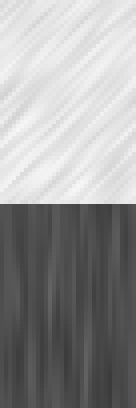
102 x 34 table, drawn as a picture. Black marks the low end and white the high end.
The table splits into 2 rows of 1 panel. Panel 1,1: very high, slanting up to the right, faint in contrast. Panel 2,1: low, streaked downward, faint in contrast.
